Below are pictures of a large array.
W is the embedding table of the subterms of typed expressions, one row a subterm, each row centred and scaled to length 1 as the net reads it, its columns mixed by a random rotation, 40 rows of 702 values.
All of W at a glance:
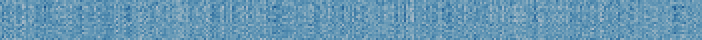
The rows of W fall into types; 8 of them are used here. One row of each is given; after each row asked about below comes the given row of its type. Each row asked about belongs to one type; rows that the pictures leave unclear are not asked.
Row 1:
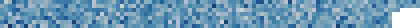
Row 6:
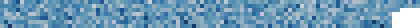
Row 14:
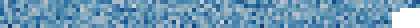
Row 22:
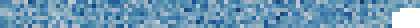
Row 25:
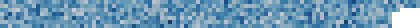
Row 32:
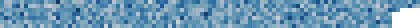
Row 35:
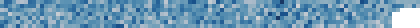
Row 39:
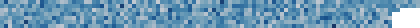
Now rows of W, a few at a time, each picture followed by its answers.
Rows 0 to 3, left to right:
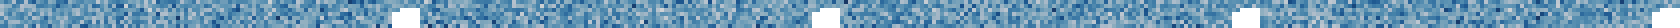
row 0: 22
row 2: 39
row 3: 22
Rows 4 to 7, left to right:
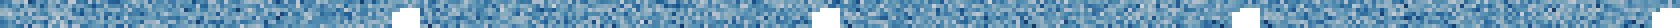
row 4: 22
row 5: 14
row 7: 6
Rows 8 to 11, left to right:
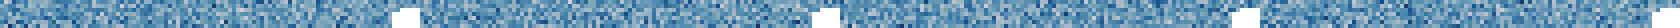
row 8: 1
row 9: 32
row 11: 1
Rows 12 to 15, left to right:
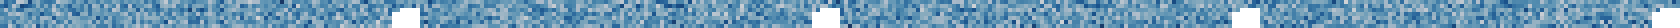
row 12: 35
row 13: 14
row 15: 39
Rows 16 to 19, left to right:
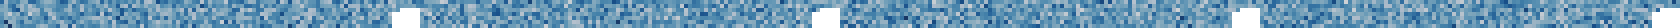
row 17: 32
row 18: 1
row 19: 39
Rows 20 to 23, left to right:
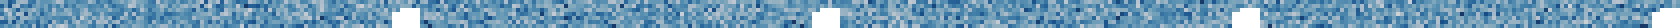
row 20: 14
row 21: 6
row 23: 6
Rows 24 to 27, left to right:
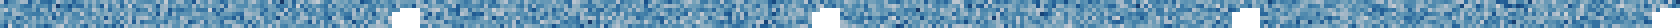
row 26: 32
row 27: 14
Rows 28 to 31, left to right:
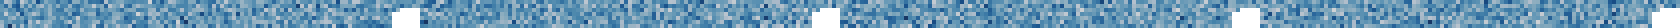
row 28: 6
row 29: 35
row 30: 1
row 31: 25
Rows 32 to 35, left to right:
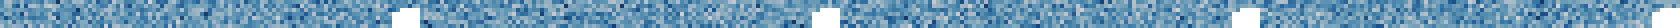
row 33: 6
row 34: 1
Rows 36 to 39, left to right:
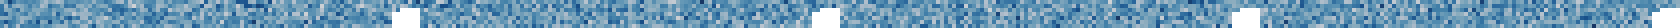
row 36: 14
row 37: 35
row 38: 22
